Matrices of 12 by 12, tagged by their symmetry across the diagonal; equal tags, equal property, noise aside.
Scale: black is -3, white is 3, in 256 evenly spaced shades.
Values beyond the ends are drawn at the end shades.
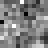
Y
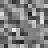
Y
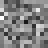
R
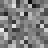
Y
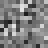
Y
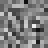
R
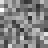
R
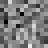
R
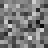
R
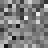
Y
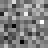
Y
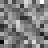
Y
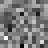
R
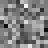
Y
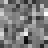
R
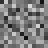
R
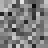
R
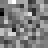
Y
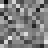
Y
